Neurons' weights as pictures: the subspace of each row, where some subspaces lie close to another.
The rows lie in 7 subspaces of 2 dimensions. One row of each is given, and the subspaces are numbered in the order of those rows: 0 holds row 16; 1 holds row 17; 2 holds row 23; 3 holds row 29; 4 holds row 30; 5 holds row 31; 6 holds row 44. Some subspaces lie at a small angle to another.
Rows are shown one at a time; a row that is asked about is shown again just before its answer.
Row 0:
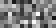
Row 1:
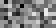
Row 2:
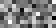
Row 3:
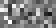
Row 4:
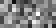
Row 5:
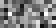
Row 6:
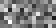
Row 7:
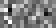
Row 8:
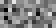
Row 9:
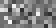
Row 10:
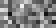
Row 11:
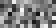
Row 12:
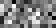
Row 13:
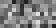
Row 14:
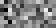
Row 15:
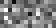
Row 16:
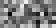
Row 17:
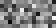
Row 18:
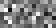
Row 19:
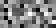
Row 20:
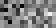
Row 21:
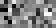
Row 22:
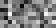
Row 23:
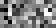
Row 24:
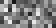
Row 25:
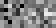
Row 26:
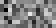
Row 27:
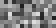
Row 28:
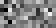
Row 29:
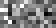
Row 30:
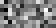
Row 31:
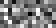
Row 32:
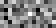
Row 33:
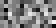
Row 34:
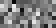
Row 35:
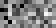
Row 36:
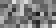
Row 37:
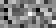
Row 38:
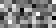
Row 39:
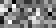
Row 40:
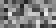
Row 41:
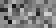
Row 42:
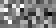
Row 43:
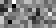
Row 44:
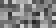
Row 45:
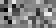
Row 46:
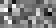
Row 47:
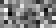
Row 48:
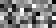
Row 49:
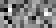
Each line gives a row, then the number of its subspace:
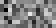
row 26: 0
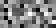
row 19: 5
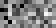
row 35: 3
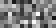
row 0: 6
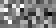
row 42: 6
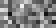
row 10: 3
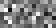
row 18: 1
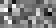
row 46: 2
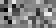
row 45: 2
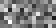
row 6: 1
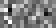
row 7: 1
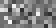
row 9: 3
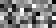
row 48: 1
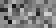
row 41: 3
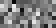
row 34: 2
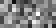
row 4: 0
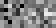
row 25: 6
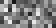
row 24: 0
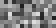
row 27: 6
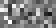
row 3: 3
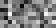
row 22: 3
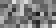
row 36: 0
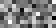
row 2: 1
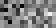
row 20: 6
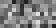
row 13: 0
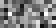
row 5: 2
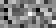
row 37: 5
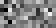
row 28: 4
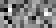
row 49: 1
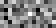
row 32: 5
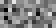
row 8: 5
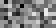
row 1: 6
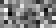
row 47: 4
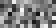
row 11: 2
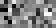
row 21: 2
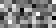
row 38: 1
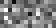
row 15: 5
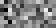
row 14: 4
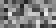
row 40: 0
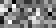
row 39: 4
